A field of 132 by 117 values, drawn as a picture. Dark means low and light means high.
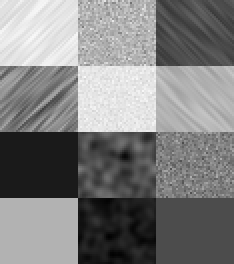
The table splits into 4 rows of 3 panels. Panel 1,1: very high, slanting up to the right, faint in contrast. Panel 1,2: high, fine-grained. Panel 1,3: low, slanting down to the right, faint in contrast. Panel 2,1: middling, slanting up to the right. Panel 2,2: very high, fine-grained, faint in contrast. Panel 2,3: high, slanting down to the right, faint in contrast. Panel 3,1: very low, flat. Panel 3,2: low, blotchy. Panel 3,3: middling, fine-grained. Panel 4,1: high, flat. Panel 4,2: very low, blotchy, faint in contrast. Panel 4,3: low, flat.
